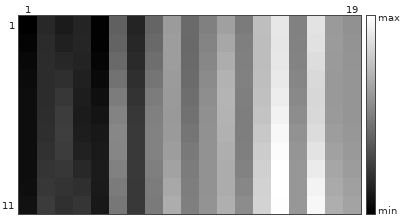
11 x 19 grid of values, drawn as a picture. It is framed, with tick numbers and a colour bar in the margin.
Ninth with the highest average: bottom right. Ninth with the lowest average: top left. Grain: streaks running down. Slope: up to the right.
